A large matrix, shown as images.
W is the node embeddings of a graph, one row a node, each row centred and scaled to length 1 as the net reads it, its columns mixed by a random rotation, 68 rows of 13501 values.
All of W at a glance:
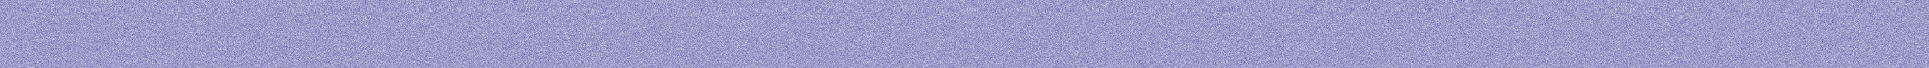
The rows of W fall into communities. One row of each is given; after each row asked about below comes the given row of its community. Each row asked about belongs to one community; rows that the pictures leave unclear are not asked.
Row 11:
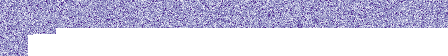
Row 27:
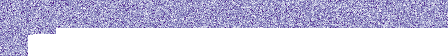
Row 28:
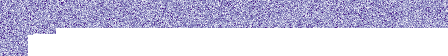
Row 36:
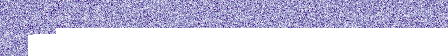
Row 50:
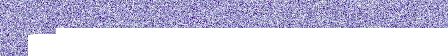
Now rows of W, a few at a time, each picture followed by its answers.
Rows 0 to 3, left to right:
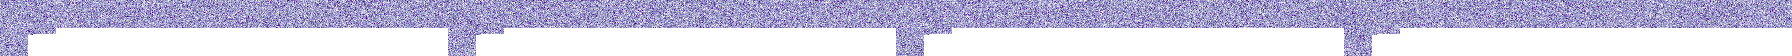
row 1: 36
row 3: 28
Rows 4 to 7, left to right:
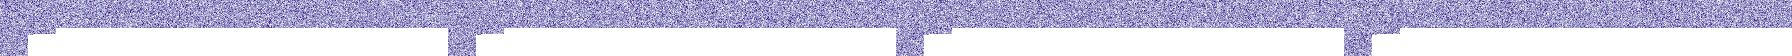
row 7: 50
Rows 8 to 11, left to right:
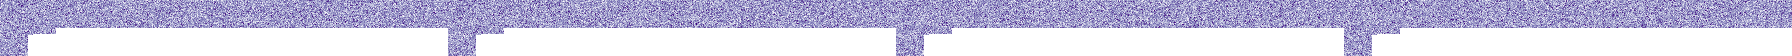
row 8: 36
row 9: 36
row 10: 11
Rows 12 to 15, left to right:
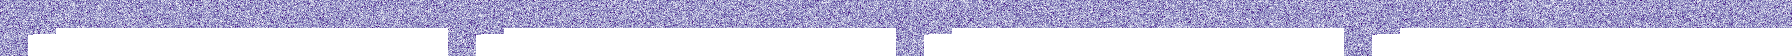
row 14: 28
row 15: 11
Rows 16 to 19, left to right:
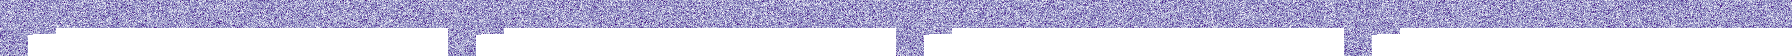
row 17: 50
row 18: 11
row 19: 50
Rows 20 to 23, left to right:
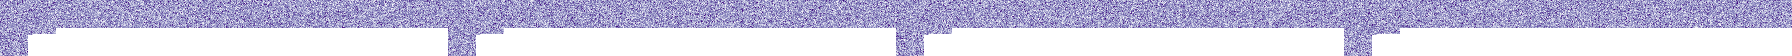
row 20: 27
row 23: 36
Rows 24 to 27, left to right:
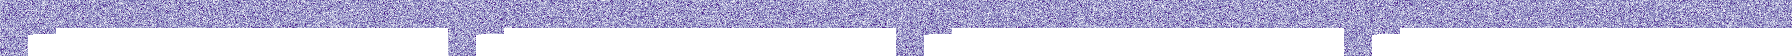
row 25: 50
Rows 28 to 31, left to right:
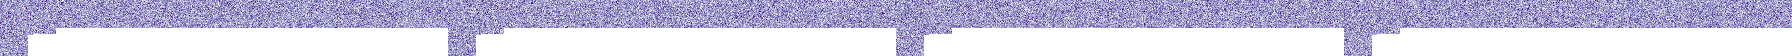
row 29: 36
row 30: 36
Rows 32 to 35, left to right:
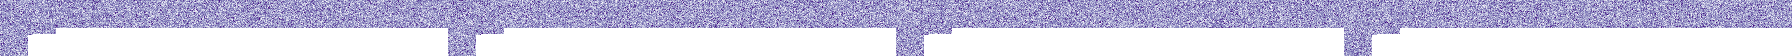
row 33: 36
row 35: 50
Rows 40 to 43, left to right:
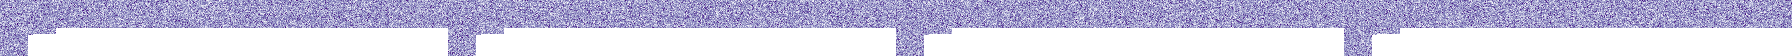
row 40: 11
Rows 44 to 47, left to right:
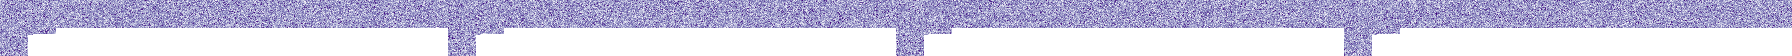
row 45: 28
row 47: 28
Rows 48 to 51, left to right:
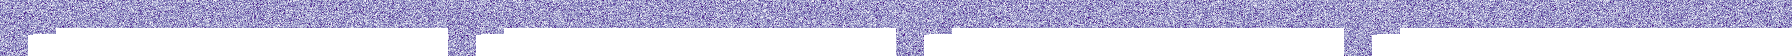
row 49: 28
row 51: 11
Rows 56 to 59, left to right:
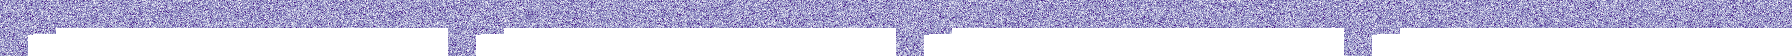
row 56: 28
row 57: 11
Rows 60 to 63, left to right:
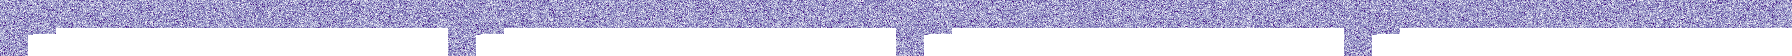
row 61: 36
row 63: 28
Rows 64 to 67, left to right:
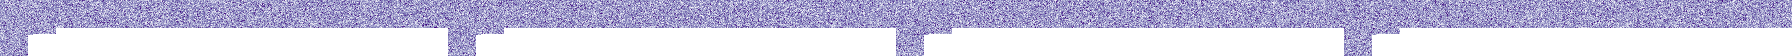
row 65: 27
